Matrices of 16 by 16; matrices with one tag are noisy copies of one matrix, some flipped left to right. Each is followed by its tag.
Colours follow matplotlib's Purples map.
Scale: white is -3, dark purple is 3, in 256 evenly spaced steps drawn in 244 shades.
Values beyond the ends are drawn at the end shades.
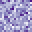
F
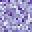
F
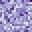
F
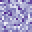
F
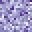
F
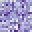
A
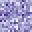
A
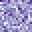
F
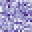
A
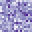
A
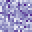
A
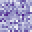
A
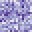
A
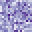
A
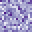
F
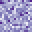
F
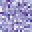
A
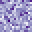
F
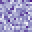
F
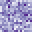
A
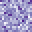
F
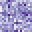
A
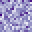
F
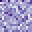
F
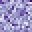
F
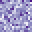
F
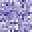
A
